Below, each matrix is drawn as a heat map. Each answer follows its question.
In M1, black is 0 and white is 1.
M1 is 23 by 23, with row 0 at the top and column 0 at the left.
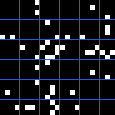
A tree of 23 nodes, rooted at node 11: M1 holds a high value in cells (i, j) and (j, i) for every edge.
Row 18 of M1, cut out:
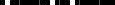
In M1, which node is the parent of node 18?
10
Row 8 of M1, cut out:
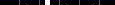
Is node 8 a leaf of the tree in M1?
yes
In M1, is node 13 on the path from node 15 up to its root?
no
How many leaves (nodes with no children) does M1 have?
17
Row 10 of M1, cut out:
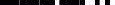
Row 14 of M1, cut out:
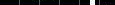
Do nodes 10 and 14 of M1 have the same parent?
no
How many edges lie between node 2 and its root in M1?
2
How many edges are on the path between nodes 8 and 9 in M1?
1
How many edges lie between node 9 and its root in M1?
1
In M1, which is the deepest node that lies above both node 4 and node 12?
9
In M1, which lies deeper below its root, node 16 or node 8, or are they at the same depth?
the same depth
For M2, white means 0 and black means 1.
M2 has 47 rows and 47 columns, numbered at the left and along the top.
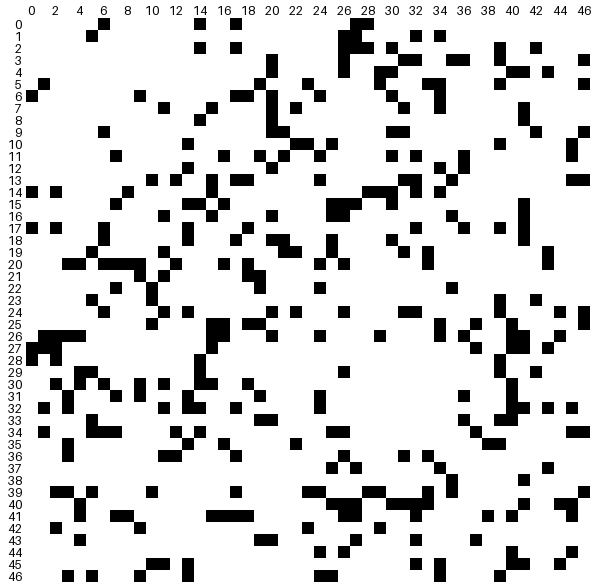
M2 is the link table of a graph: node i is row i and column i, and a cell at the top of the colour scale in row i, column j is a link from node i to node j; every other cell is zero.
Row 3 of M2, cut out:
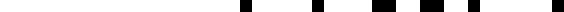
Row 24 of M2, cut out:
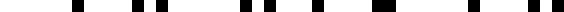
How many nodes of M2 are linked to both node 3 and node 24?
6
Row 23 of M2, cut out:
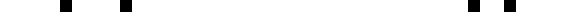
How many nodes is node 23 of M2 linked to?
4
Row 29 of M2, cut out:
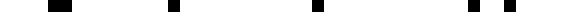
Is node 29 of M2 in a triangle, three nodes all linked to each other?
yes
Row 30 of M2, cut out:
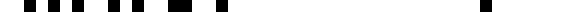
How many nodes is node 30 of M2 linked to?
9
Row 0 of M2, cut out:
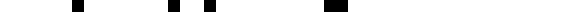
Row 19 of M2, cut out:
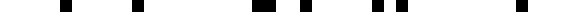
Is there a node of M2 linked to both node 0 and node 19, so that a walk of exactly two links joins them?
no
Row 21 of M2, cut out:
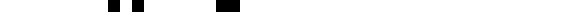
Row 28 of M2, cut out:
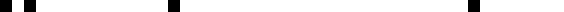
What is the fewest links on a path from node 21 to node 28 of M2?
4
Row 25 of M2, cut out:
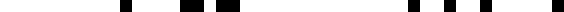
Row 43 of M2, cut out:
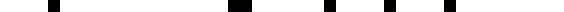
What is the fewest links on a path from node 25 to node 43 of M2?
2
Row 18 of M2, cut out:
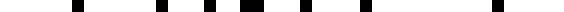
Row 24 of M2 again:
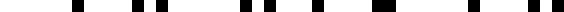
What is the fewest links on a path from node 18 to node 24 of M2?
2
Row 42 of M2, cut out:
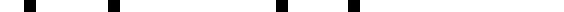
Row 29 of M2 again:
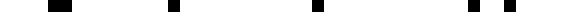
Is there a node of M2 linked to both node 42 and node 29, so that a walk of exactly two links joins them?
no
